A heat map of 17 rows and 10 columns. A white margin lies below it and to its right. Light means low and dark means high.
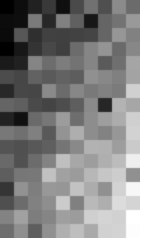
The top left is the ninth with the highest average. The values follow a bell shape. The ninth with the lowest average is the bottom right. No regular stripes run through it. The field climbs toward the top left. Neither half mirrors the other.
